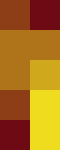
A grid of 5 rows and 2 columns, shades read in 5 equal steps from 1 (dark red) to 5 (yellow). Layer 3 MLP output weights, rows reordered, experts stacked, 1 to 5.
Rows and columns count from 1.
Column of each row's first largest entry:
1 1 2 2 2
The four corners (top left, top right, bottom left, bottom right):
2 1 1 5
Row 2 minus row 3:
0 -1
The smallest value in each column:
1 1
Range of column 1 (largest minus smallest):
2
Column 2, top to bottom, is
1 3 4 5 5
